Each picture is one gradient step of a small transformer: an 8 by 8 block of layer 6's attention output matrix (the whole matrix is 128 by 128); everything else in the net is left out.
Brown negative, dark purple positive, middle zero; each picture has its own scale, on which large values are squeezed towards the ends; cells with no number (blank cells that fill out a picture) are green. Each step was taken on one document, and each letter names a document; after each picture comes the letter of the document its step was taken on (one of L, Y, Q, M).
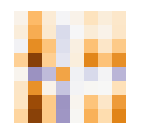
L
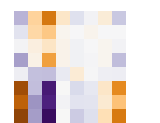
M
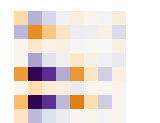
M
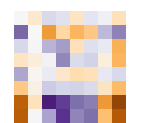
M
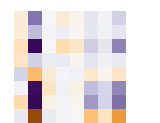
L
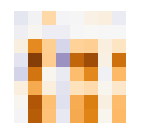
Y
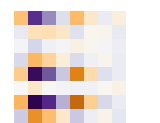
M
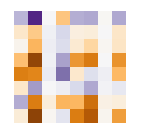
Y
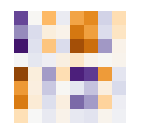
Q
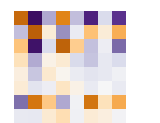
L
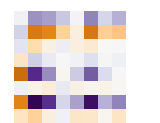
Q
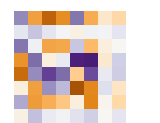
Y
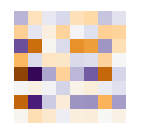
Q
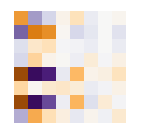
M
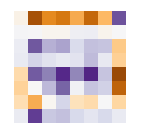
Y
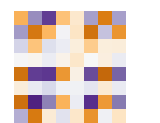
Q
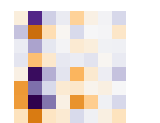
M
